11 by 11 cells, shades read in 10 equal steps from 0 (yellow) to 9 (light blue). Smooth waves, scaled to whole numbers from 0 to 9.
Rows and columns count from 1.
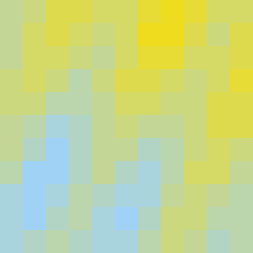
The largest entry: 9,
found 6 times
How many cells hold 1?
5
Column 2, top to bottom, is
4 3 3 3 4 6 7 9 9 9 7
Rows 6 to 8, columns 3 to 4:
8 7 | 9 7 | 9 7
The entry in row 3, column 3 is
3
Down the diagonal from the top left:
5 3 3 6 5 4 7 6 4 6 6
